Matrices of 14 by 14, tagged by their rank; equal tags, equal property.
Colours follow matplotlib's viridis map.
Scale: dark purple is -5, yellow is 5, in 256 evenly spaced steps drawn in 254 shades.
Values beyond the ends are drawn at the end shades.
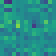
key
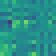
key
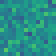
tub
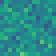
tub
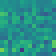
key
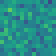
tub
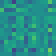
key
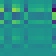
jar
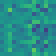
key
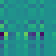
jar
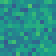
tub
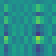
jar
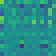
key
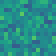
tub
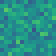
tub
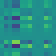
jar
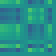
jar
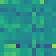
key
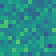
tub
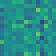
key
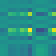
jar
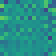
key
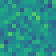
tub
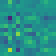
key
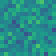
tub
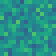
tub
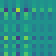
jar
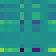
jar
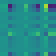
jar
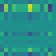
jar
